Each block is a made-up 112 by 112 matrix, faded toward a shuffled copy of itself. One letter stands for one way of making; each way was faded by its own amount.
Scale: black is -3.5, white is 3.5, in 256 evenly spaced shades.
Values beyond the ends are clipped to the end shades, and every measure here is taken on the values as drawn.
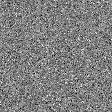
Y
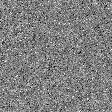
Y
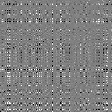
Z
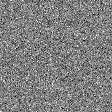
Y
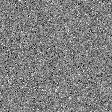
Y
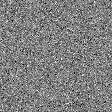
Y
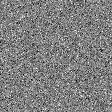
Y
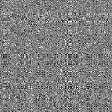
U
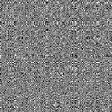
U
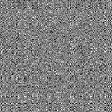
U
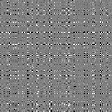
Z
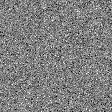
Y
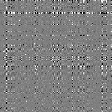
Z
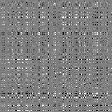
Z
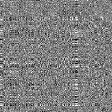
U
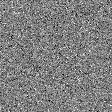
Y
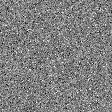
Y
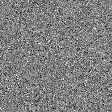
Y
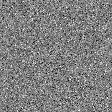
Y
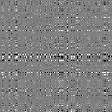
Z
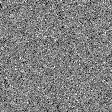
Y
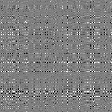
Z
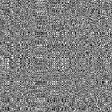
U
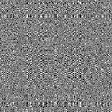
U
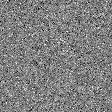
Y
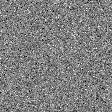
Y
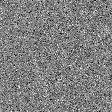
Y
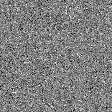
Y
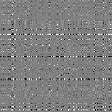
Z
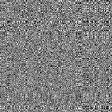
U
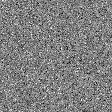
Y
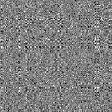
U
